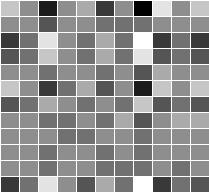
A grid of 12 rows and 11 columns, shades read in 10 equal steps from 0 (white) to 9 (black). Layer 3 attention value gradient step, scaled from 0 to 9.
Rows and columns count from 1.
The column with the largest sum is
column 6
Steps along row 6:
up up down down up down up down up down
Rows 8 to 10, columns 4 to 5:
5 4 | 5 5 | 4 4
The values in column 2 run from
4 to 5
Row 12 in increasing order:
0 1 3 4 5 5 5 6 6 7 7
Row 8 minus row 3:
-3 -1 4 1 -1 2 -2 6 -3 -2 -4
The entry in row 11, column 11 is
4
